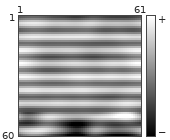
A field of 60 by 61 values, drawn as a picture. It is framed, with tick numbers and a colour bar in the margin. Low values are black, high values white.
Lone odd cells: none. Ninth with the lowest average: bottom middle. Seam: horizontal, 80% of the way down, the top part calmer. Stripes: horizontal, repeating 9 times. Average level on the scale: 60%.
